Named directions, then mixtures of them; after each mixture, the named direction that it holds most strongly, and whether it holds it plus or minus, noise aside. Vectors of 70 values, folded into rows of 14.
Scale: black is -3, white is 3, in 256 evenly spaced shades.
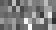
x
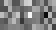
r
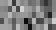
x, minus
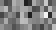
r, minus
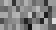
x, minus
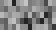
x, minus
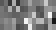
x, plus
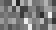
x, plus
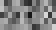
r, minus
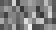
x, plus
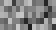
x, minus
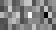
r, plus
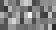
r, plus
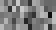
x, minus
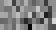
x, minus
